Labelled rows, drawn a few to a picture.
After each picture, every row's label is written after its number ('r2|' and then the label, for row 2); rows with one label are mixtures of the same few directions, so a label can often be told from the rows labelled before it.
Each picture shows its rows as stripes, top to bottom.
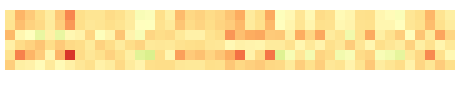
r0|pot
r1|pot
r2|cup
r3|cup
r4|pot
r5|cup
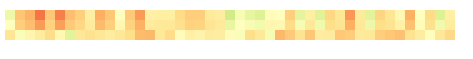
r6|cup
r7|cup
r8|pot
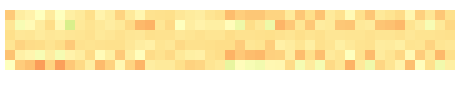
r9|cup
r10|pot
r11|cup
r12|pot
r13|cup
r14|cup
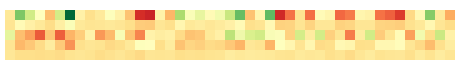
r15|pot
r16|pot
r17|cup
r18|pot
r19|cup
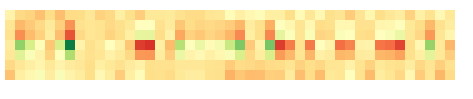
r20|cup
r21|pot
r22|pot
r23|pot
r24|pot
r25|cup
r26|cup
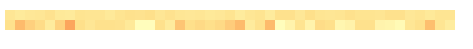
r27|pot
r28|pot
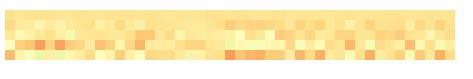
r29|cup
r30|cup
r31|pot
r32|cup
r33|cup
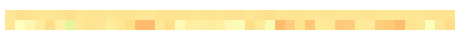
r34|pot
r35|pot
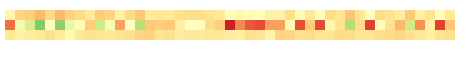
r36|cup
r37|cup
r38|pot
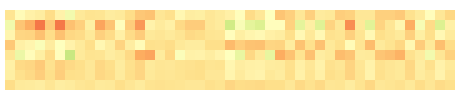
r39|pot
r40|cup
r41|cup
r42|cup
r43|pot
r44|cup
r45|cup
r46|cup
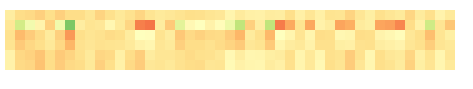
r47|cup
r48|pot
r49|pot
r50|pot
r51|cup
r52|cup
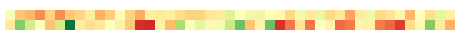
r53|cup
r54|pot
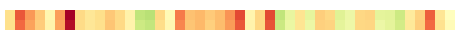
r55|pot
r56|pot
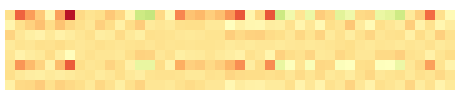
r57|pot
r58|cup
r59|cup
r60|cup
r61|pot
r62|pot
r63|cup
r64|cup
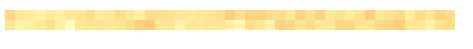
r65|cup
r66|pot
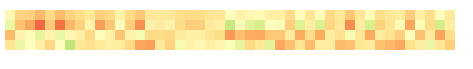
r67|cup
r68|cup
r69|cup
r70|pot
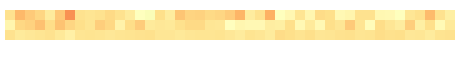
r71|pot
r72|cup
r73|pot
